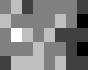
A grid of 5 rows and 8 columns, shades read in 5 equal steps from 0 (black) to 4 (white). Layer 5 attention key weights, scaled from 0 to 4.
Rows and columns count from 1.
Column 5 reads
2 2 3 2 2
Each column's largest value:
3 4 3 3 3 3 2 1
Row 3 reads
2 4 3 2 3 1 1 1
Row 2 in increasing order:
0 2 2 2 2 2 3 3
